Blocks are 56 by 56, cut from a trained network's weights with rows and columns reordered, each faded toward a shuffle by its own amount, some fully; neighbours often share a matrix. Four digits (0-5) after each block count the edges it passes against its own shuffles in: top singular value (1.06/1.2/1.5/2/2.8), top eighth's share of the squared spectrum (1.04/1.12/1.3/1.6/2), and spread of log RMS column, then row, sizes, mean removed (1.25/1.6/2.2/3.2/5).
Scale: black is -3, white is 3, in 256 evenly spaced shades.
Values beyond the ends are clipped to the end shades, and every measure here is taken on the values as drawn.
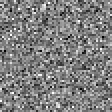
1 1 0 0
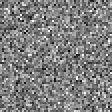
0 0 0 0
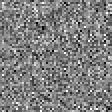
3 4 2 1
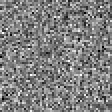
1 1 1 0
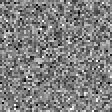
0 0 0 0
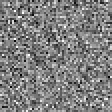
1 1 0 0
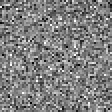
0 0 0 0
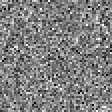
1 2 0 1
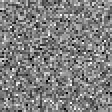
1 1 0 0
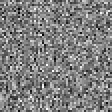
3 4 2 0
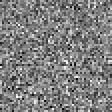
2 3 1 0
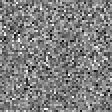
1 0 0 0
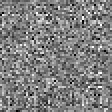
3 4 2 2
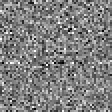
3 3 1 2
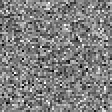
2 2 0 0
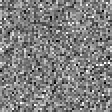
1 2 0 0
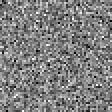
1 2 0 0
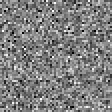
2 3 1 1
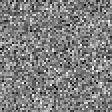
0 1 0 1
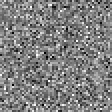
2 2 0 1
